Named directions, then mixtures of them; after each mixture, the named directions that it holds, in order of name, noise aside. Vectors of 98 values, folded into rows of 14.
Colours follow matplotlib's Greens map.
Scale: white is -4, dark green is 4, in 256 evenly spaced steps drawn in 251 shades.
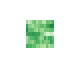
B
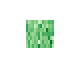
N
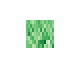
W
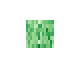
N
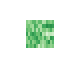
B, N, W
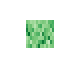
B, N, W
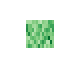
B, N, W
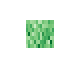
N, W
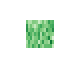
B, N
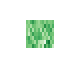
W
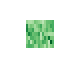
B, N, W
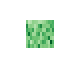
B, N, W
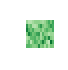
B, N, W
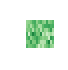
B, N, W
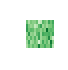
N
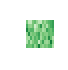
B, N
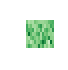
B, N, W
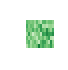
B, N, W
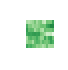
B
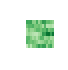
B, N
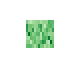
B, N, W
